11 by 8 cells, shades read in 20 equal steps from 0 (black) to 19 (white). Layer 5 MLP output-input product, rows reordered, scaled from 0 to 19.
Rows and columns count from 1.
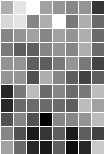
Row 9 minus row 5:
-5 -1 -1 -7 1 -1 2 9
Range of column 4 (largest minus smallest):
13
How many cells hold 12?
5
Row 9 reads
6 10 6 0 10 10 11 14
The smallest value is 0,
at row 9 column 4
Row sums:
97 105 87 75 70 70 75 68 67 43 51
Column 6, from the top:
10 9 11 10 11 7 8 7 10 2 1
